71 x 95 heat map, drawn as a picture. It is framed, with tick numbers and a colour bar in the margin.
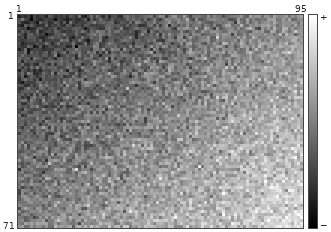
Ninth with the highest average: bottom right. Ninth with the lowest average: top left. Odd rows or columns: none. Stripes: none. Grain: fine. Slope: up to the bottom right.
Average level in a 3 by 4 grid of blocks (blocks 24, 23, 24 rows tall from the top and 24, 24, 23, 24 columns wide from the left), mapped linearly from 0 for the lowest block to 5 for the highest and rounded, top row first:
0123 / 1234 / 2345
